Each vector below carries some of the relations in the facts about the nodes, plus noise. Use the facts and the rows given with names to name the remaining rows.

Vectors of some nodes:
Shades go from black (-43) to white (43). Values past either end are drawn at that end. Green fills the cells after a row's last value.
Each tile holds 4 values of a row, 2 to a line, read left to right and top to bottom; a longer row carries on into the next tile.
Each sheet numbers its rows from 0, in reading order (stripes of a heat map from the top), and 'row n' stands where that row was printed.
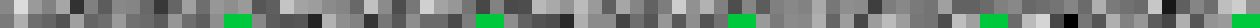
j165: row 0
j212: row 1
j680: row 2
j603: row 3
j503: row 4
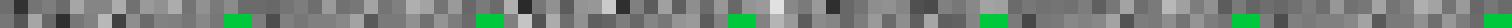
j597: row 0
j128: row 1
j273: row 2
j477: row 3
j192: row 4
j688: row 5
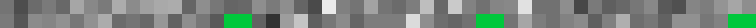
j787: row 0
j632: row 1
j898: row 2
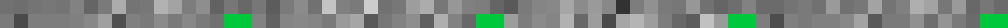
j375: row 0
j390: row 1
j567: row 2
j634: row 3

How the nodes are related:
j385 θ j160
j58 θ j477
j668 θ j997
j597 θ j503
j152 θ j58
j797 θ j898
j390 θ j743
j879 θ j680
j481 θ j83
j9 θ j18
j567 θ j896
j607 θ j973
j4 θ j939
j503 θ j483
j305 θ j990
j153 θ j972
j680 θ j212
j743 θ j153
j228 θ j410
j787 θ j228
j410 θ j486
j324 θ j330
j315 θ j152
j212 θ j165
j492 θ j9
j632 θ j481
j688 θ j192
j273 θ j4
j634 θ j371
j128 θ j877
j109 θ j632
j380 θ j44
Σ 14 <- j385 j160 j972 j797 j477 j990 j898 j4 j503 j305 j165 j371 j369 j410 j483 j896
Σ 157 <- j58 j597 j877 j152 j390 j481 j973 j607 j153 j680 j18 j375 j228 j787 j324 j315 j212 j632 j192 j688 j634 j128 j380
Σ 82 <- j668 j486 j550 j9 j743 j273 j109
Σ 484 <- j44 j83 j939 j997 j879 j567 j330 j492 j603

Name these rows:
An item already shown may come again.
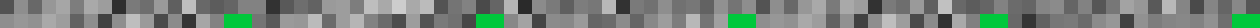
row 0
j939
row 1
j228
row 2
j668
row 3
j939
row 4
j18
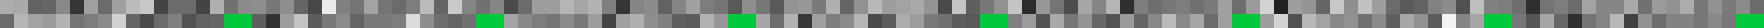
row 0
j410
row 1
j632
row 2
j879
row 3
j152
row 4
j109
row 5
j743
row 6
j597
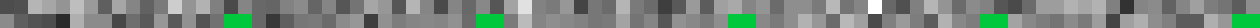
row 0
j680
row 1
j18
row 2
j972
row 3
j153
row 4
j879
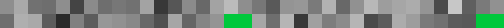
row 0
j483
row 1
j152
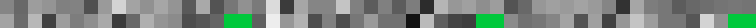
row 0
j58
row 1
j4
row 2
j492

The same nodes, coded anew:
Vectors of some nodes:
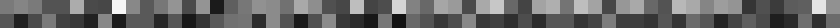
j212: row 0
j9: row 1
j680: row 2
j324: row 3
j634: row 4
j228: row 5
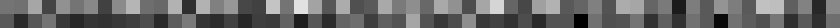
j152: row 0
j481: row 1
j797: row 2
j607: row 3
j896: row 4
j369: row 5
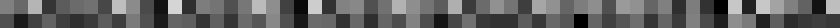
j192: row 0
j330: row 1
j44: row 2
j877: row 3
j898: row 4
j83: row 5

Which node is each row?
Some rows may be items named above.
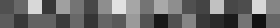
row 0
j492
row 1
j680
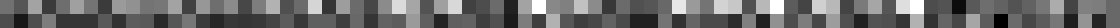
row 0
j18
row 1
j152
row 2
j492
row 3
j879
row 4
j787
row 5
j390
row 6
j972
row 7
j165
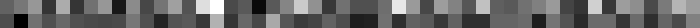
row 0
j477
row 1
j972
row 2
j787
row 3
j273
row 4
j603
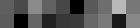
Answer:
j486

